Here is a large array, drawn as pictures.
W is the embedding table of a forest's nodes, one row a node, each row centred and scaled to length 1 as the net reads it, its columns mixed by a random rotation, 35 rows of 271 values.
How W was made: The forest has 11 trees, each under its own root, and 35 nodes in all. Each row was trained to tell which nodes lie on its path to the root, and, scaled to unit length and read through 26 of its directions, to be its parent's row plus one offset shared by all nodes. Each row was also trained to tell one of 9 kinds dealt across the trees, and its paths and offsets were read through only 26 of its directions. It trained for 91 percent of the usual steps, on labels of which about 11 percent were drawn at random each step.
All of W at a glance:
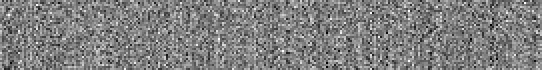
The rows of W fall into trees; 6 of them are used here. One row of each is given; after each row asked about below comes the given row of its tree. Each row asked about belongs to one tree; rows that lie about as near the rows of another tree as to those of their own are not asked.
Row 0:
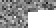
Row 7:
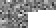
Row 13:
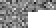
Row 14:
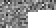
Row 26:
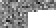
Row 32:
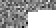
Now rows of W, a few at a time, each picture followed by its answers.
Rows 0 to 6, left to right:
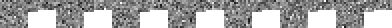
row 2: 0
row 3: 26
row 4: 14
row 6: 7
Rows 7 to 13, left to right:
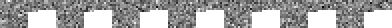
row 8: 13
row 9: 0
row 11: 14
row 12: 7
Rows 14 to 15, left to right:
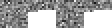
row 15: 26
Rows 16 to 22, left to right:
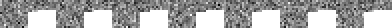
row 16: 32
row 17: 13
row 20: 32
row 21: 0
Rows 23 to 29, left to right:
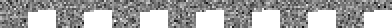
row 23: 26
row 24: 32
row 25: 7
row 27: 26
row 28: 32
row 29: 26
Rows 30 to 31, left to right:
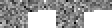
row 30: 0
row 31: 0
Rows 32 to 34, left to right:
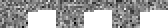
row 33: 14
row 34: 14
